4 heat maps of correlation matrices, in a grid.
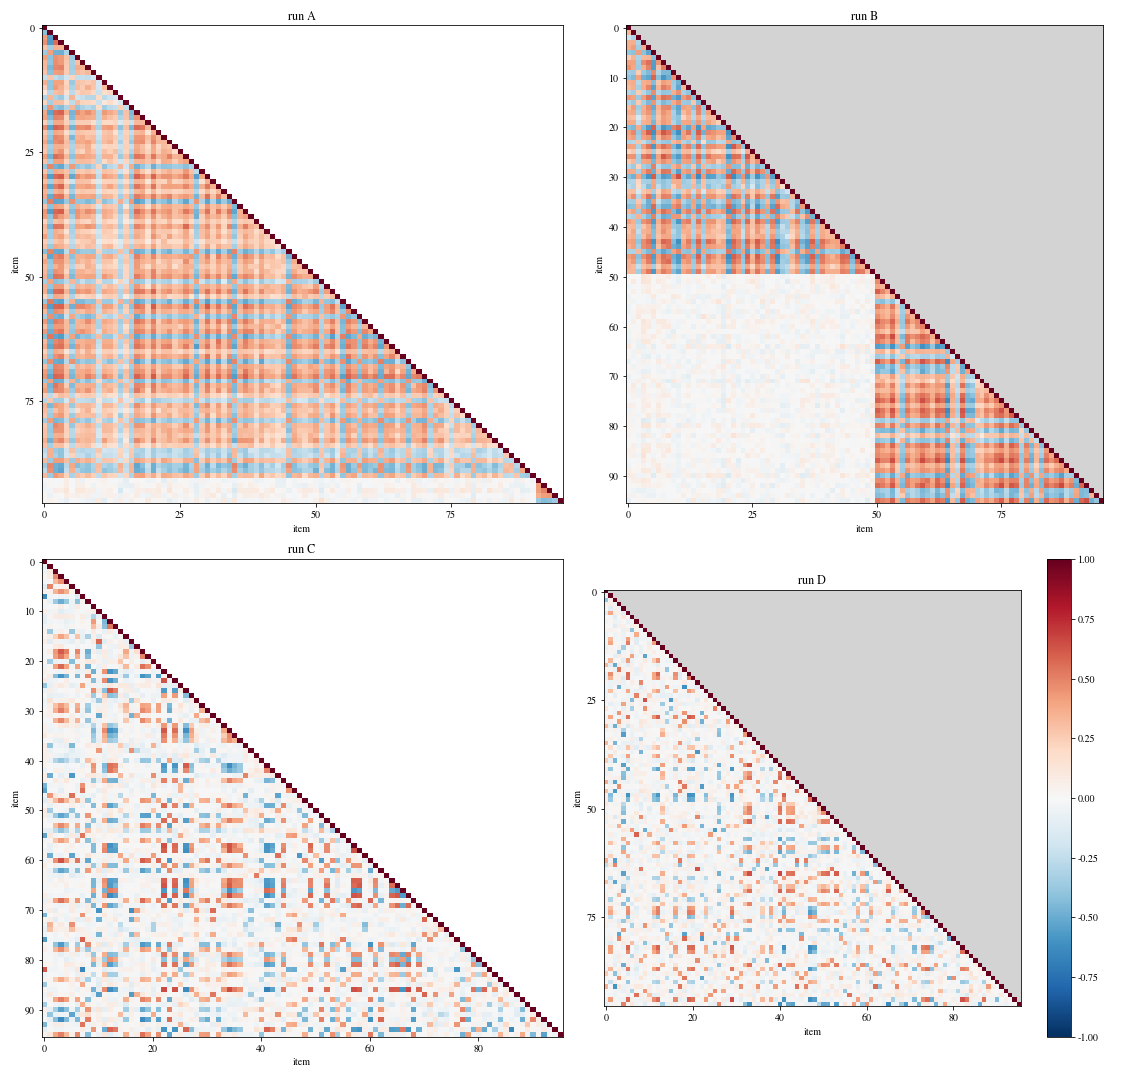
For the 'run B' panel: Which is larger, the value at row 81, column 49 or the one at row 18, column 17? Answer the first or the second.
the second
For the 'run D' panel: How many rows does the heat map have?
96
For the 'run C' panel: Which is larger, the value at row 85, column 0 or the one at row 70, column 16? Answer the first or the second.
the first
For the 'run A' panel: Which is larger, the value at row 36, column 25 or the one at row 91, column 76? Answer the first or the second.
the first
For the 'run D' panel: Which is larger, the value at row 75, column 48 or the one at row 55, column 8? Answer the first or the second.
the first
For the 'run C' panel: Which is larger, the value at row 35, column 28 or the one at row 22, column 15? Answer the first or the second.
the first
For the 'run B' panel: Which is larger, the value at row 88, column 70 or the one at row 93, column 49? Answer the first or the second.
the first
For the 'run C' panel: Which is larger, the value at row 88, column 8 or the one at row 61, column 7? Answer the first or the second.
the second
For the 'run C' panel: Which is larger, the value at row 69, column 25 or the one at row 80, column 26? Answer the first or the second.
the second
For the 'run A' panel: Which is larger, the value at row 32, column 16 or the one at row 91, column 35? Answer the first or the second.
the second
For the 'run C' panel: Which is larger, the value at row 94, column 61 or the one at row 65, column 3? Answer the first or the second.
the second
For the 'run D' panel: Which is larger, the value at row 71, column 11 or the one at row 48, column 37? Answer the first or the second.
the second
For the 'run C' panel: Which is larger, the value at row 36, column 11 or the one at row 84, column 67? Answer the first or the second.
the first
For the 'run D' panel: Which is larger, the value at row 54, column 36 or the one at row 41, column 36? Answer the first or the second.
the first
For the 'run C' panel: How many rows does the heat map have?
96
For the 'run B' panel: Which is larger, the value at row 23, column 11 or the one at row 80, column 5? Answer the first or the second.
the second
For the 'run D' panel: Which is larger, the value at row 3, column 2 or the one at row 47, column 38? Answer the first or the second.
the first
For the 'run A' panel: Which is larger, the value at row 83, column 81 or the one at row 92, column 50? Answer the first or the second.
the first
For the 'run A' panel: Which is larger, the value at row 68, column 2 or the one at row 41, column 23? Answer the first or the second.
the first
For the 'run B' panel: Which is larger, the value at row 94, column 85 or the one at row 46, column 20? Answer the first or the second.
the first
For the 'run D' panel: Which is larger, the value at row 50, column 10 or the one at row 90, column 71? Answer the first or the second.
the second
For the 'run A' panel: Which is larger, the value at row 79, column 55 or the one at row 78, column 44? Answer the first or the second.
the first
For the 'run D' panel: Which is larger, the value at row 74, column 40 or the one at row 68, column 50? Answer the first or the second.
the second
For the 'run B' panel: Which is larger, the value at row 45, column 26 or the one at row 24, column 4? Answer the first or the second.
the second
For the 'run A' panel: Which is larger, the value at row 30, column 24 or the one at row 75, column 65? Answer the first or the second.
the first
